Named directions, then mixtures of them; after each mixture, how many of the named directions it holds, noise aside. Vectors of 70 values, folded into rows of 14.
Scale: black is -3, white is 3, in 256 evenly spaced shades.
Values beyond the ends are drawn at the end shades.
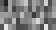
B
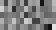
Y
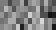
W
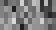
three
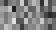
three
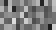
two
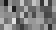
three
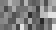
one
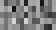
two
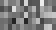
two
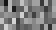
two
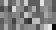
one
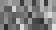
two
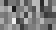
three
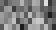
two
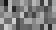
two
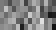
one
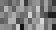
one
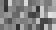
two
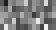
one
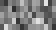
two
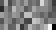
two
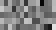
one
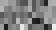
three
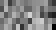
two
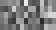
two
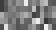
two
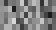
three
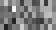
three
